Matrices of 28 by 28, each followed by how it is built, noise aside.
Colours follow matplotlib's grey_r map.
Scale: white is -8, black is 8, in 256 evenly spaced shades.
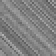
Toeplitz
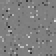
sparse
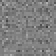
low rank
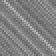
Toeplitz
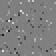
sparse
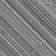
Toeplitz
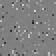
sparse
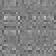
low rank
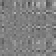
low rank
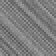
Toeplitz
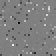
sparse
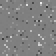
sparse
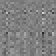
low rank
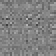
low rank
